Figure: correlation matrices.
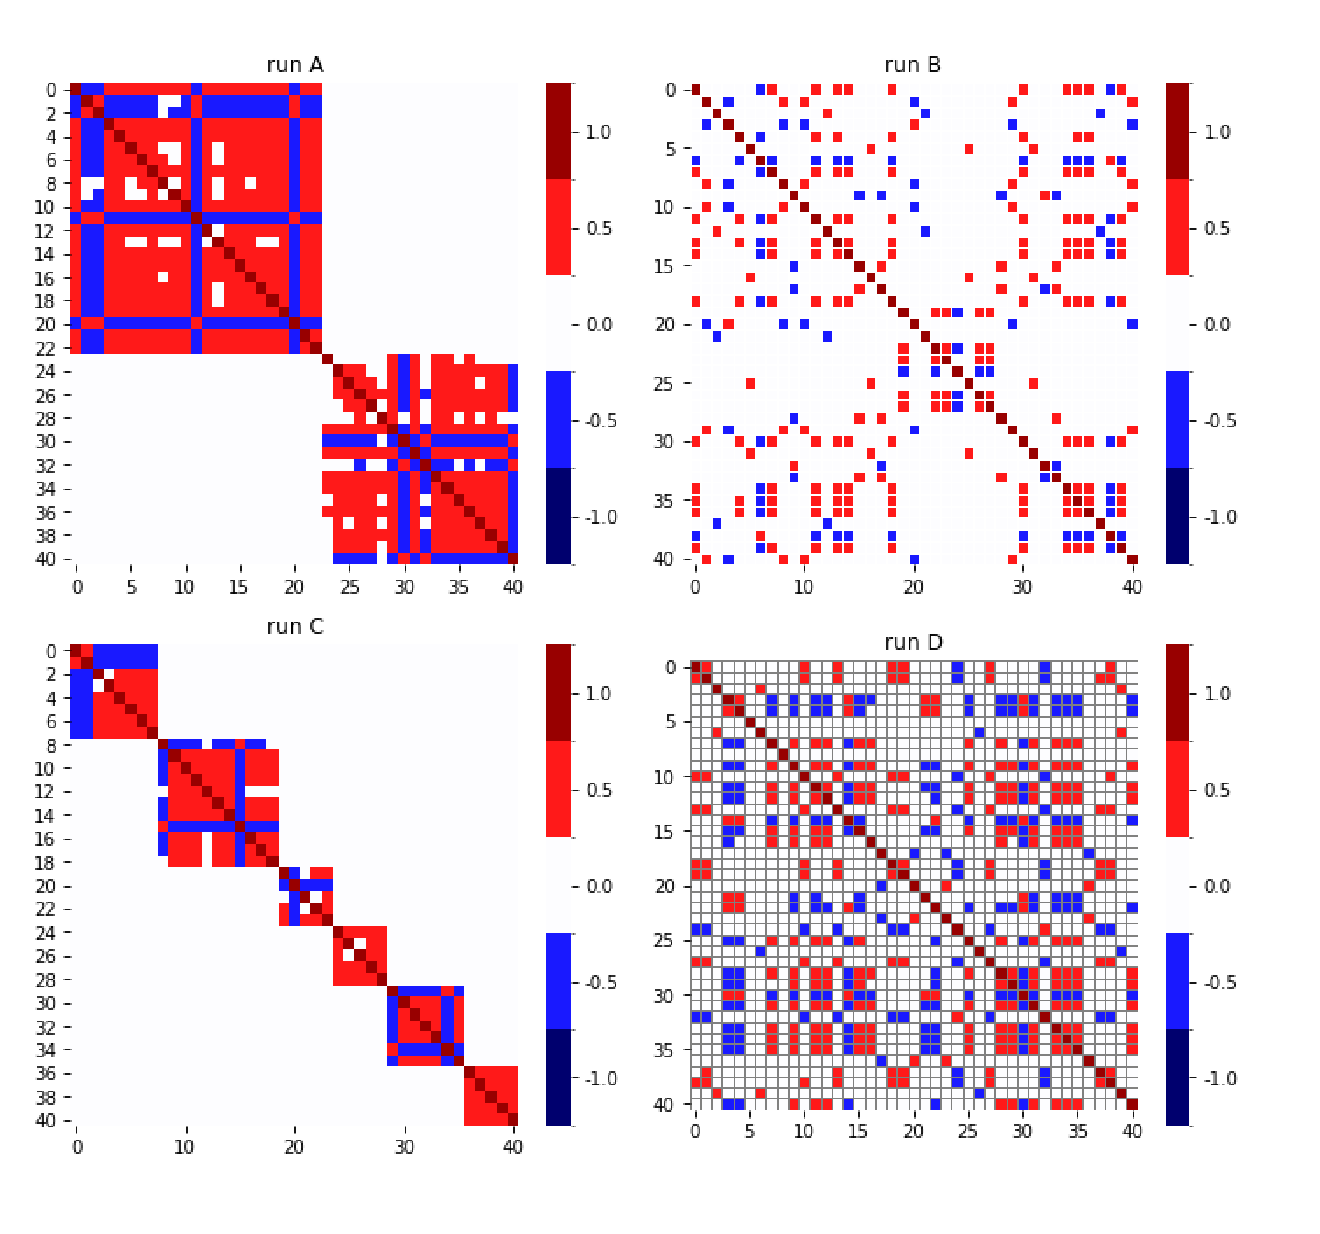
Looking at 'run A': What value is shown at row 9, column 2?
-0.5
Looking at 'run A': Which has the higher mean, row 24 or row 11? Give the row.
24
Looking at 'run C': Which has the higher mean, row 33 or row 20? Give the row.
33
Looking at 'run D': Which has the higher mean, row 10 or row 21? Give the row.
10
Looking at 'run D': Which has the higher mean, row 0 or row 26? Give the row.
0
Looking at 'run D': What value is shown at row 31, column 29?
0.5
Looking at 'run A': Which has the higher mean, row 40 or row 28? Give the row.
28
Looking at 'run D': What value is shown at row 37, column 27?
0.5
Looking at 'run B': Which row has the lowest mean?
6
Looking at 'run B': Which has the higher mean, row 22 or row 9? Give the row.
22
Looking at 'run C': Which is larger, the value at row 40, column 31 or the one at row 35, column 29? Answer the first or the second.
the first
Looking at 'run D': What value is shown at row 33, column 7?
0.5
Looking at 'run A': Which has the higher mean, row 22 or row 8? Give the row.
22
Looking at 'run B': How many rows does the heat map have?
41
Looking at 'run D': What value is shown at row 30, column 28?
-0.5
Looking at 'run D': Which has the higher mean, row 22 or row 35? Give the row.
35
